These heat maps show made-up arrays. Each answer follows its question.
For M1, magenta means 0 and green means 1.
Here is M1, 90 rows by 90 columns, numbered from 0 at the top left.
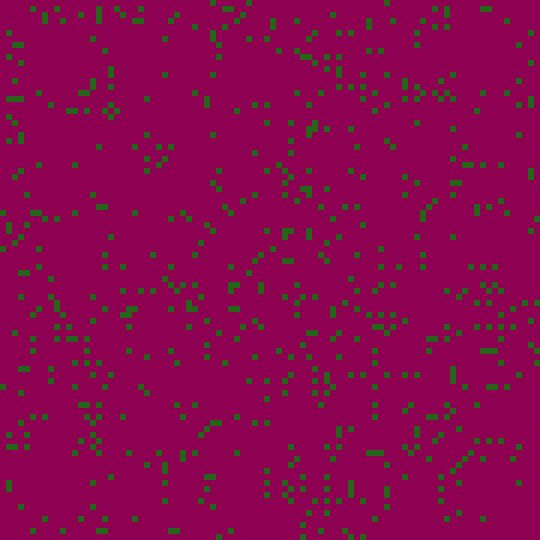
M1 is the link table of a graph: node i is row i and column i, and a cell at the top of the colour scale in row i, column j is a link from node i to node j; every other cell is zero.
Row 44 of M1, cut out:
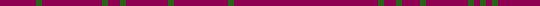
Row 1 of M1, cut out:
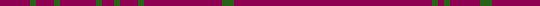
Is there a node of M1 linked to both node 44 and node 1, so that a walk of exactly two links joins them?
yes
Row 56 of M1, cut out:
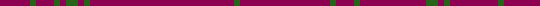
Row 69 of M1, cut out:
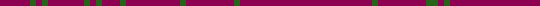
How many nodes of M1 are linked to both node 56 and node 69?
6
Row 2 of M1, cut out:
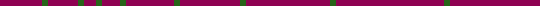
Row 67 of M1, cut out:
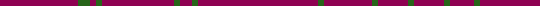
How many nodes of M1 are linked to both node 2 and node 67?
4
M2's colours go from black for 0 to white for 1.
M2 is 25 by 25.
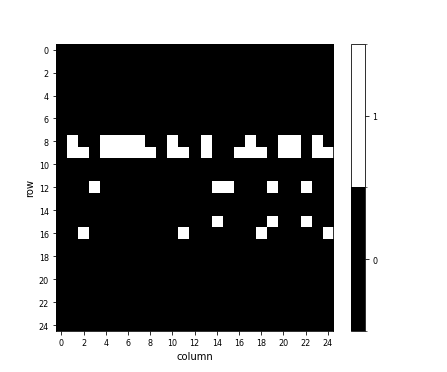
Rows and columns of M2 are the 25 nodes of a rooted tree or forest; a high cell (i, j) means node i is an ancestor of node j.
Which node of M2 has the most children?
8
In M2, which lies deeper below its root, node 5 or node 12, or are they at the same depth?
node 5
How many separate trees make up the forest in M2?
3
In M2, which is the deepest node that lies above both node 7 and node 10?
8
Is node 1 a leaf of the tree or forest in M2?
yes
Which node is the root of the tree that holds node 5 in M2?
9
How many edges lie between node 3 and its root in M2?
1
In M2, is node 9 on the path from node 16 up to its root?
yes
